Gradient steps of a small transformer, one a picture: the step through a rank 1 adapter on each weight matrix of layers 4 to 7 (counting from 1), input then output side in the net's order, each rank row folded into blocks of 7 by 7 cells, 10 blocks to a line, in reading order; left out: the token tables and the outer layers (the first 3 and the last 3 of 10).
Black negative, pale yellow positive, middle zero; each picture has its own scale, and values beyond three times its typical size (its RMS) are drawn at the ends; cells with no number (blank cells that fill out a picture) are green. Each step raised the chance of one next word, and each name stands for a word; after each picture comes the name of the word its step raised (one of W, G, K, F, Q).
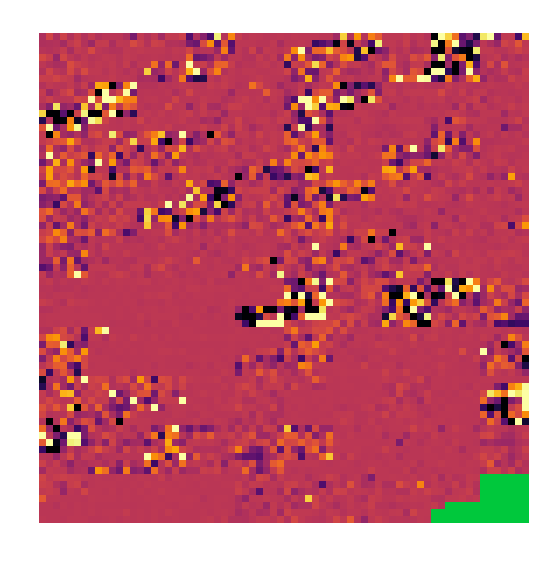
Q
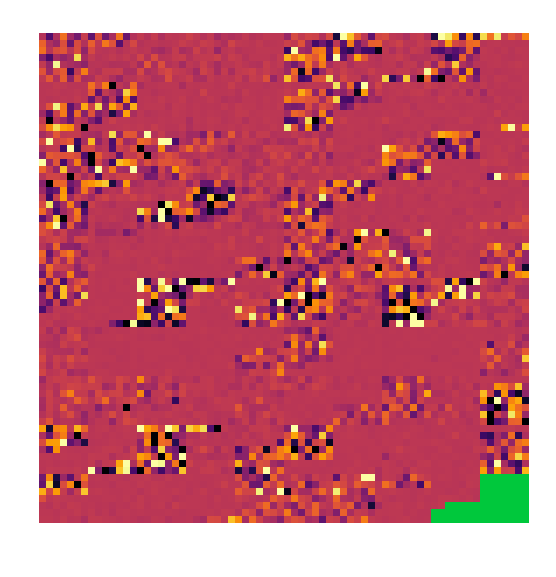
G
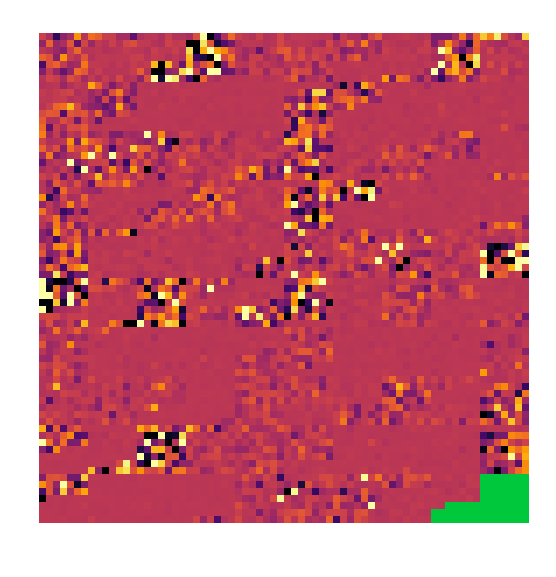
G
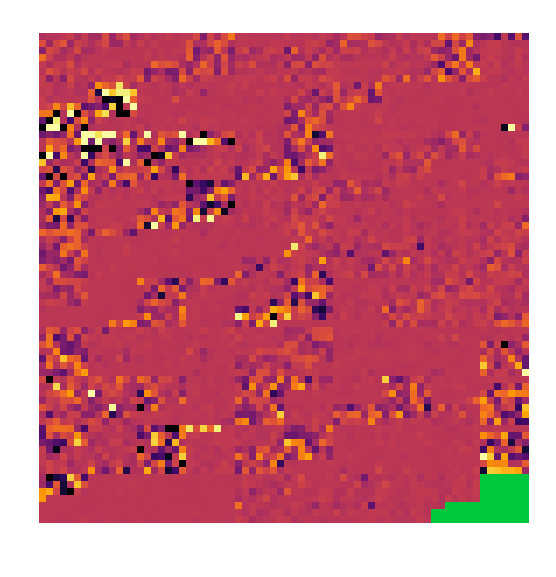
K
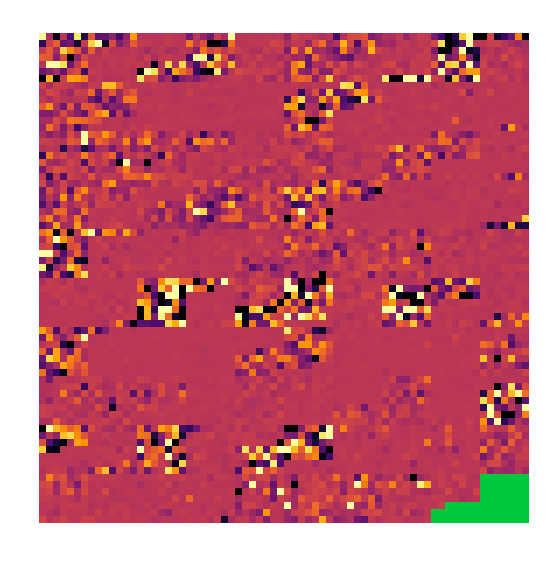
Q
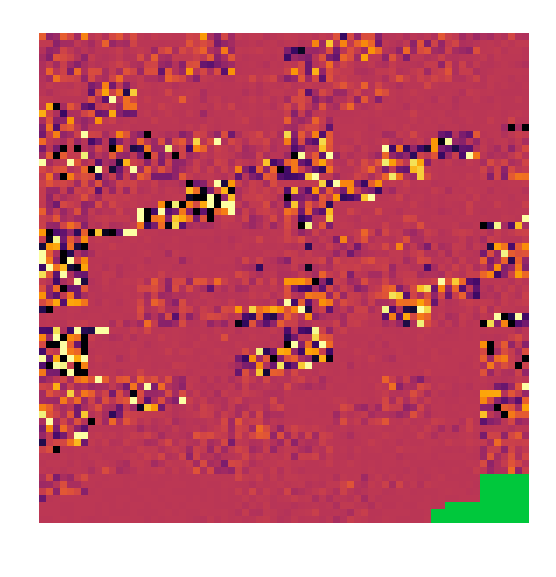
K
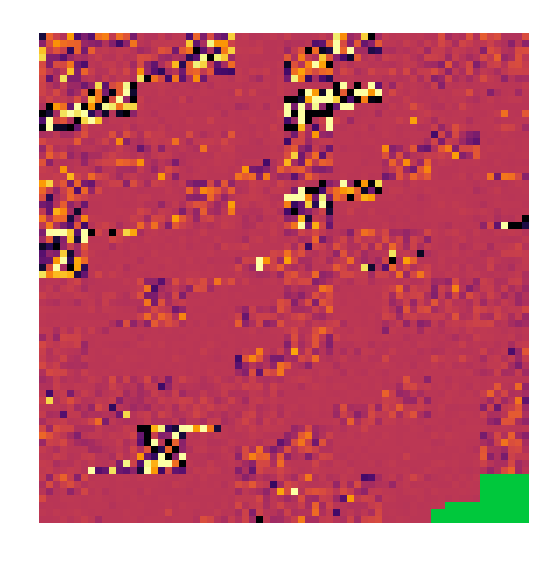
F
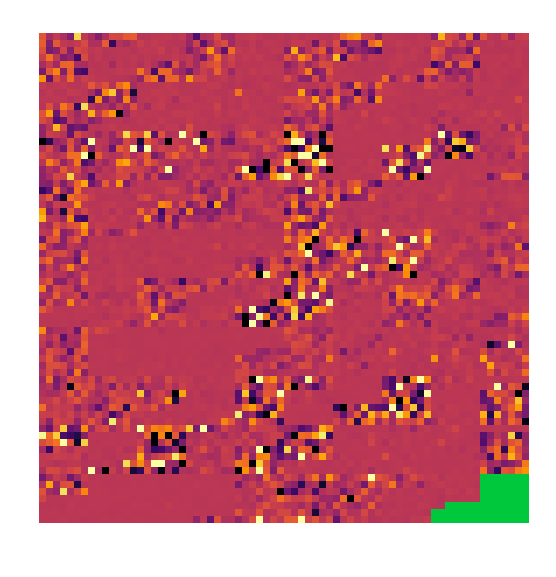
G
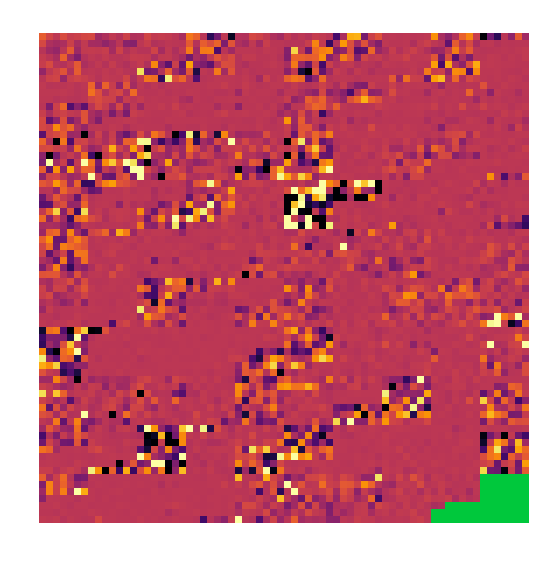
F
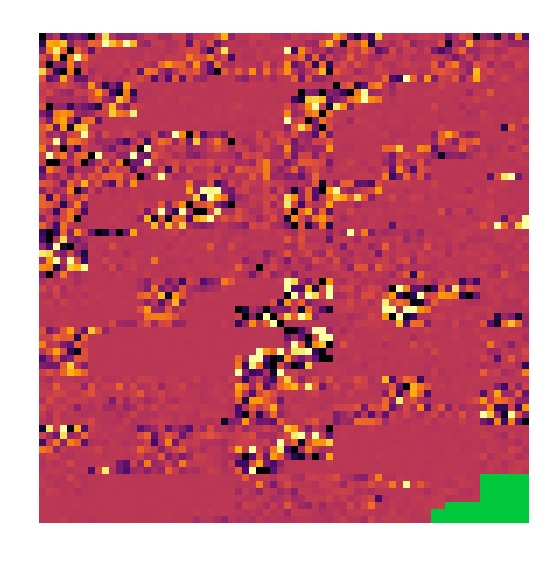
Q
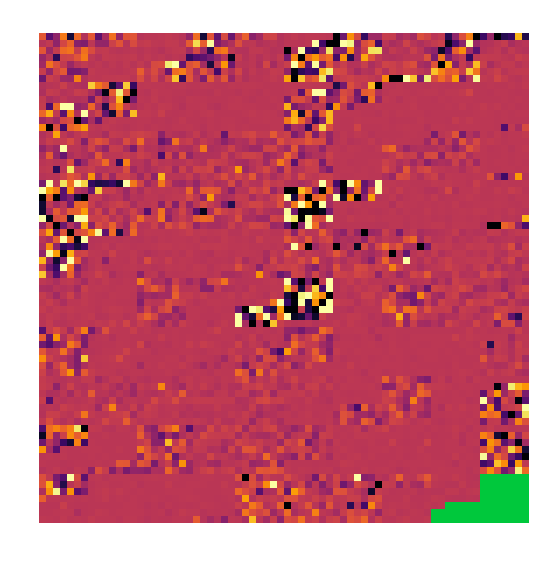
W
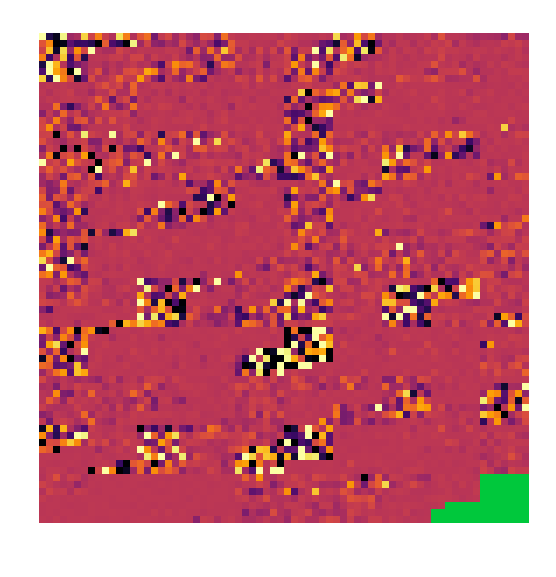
Q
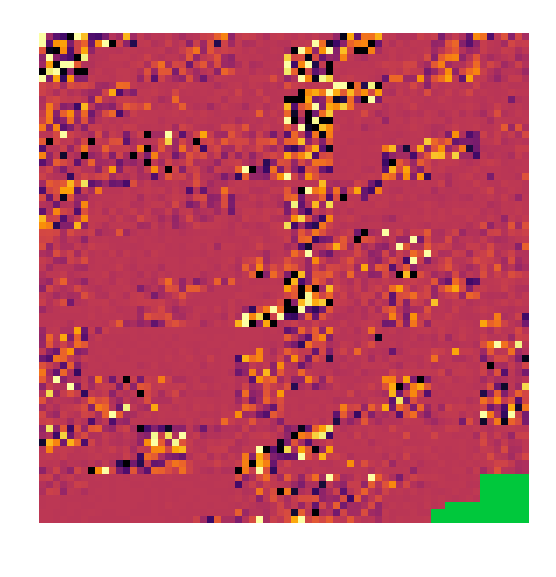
W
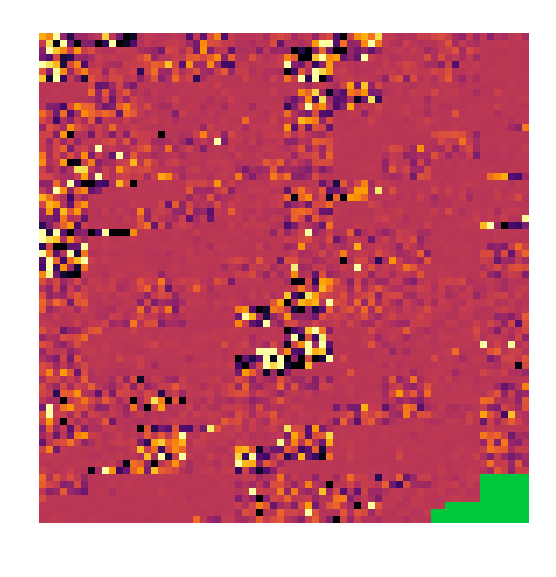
W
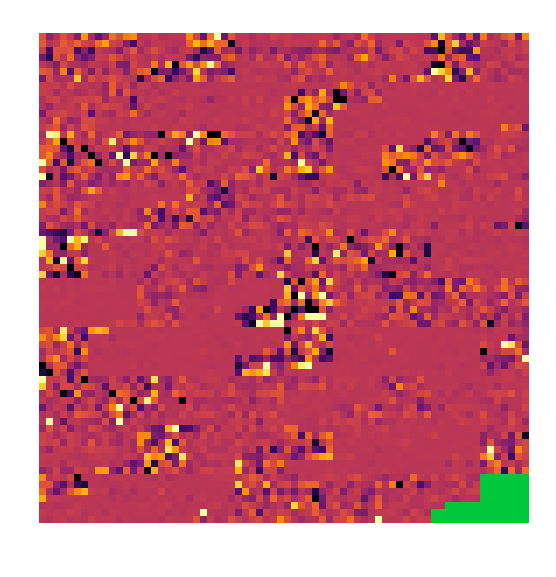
W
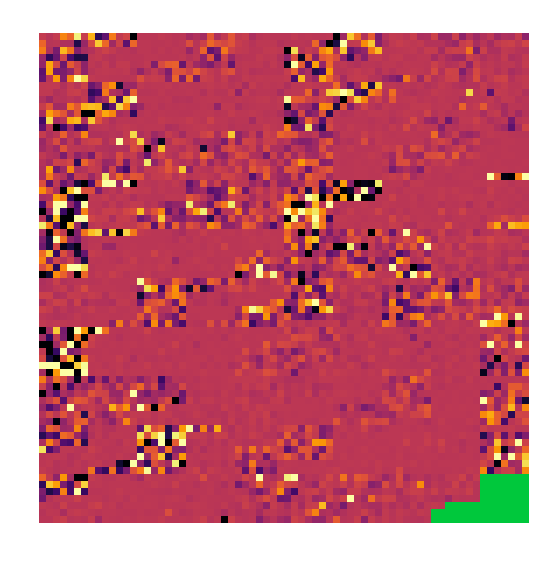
F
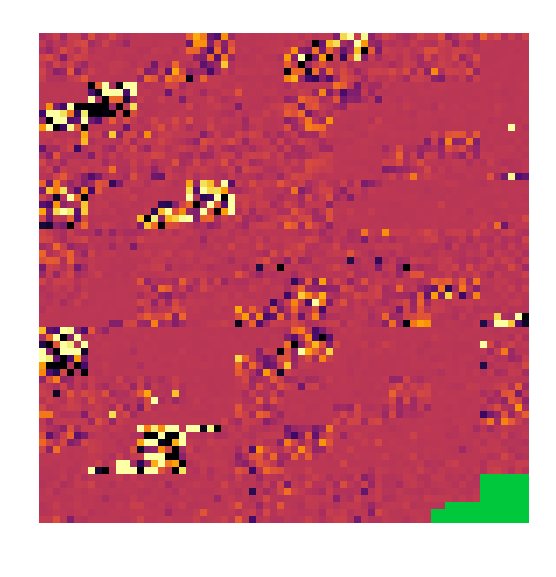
F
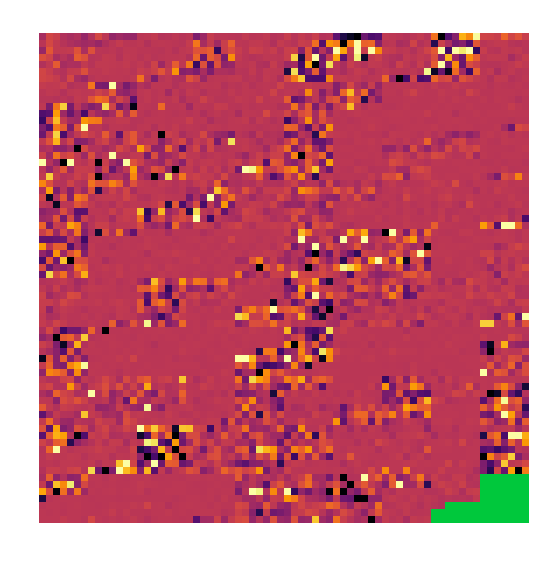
G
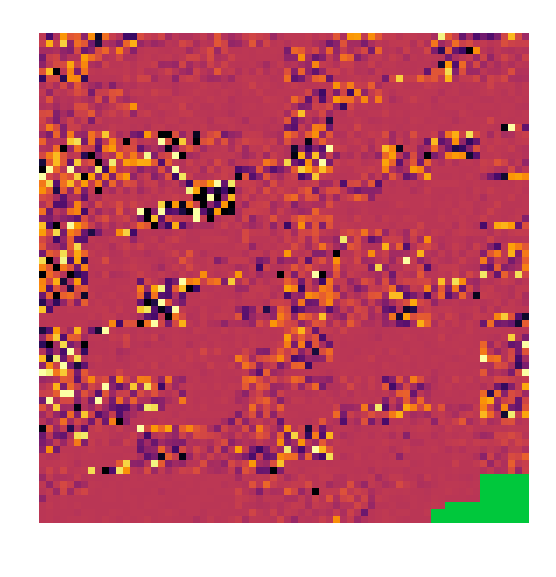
K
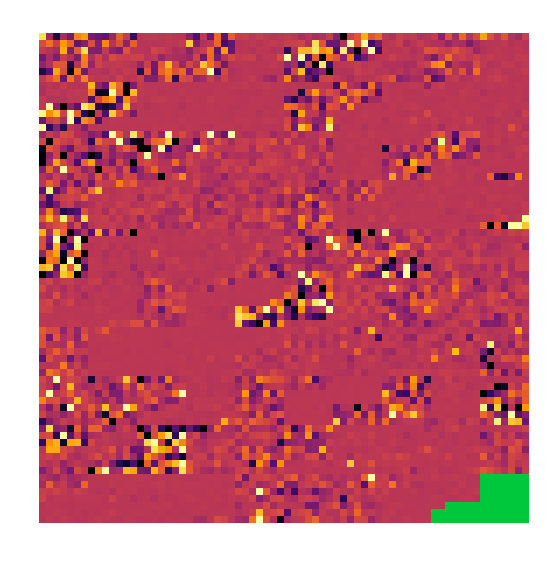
W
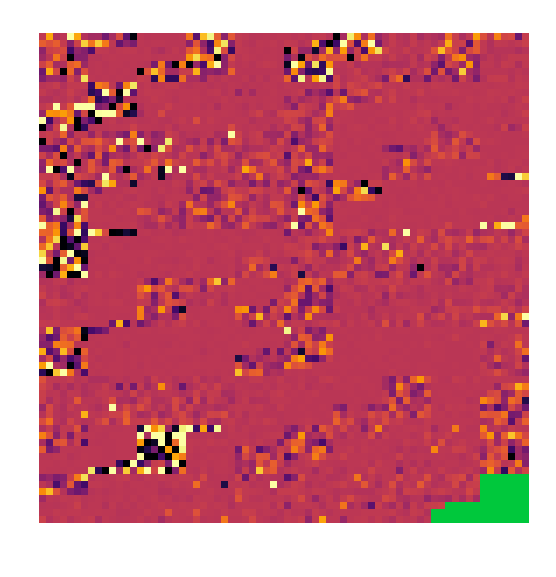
F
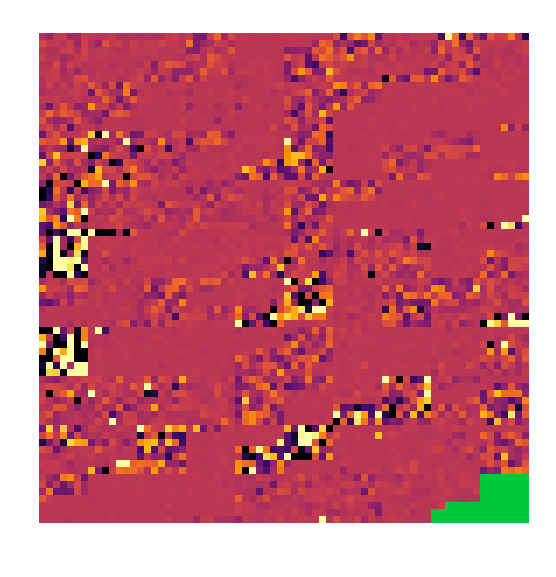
Q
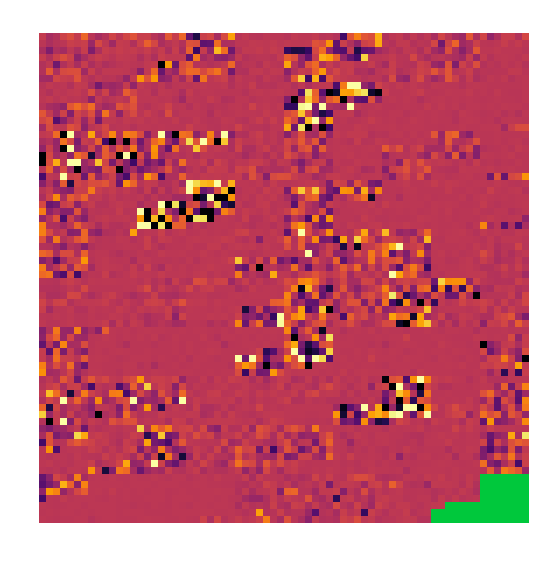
K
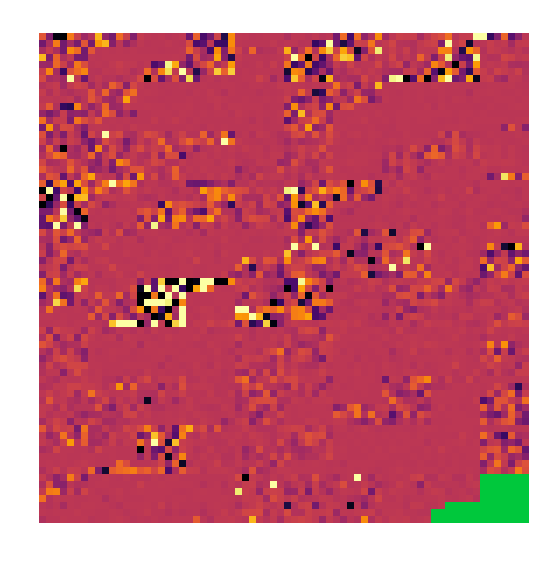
G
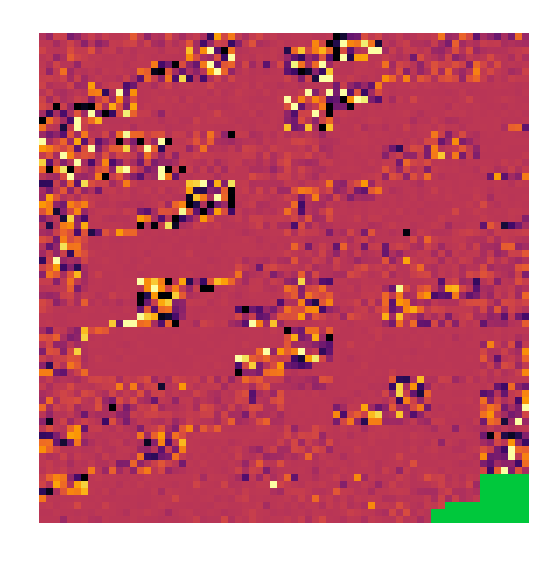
K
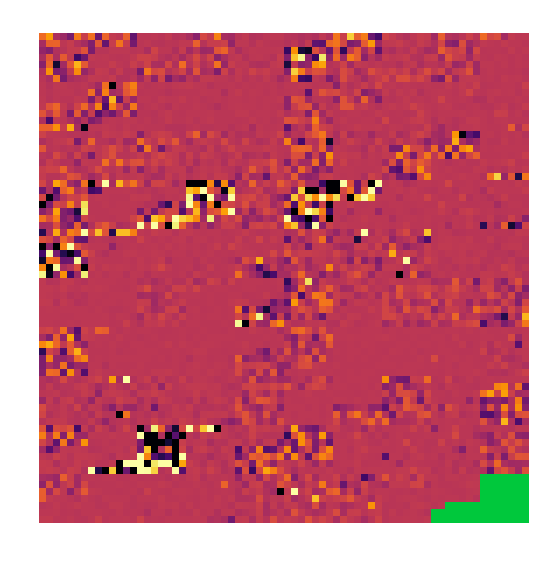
F
